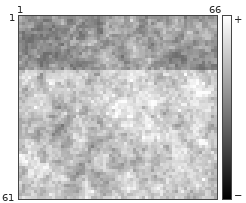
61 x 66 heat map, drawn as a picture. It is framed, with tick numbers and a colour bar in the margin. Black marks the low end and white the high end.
Seam: horizontal, 30% of the way down, the bottom part higher. Grain: blotchy. Ninth with the lowest average: top left. Stripes: none.
